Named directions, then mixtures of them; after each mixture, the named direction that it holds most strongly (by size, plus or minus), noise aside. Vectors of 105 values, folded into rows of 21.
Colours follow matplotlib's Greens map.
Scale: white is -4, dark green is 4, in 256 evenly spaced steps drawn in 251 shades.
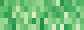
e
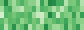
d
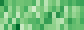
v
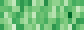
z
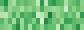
d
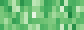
z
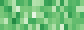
e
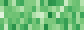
d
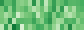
v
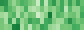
v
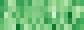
z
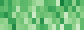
e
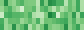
d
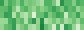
e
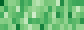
z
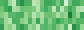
z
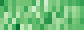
v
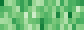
z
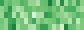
e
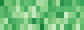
e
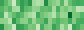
z
